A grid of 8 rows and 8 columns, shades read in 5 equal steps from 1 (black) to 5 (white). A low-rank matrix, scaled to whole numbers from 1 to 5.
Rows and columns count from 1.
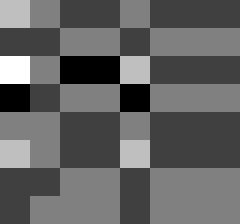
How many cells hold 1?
4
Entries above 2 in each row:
3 5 3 5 3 3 5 6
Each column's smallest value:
1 2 1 1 1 2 2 2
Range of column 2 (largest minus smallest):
1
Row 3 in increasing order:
1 1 2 2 2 3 4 5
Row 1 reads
4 3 2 2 3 2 2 2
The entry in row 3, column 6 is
2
